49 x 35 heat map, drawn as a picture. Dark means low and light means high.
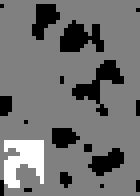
The top middle is the ninth with the lowest average. There are no regular stripes. The texture is blotchy. Values change most from cell to cell in the bottom left. Neither half mirrors the other. The middle left is the calmest part. The bottom left is the ninth with the highest average. In the bottom left lies a patch that is higher than the rest.
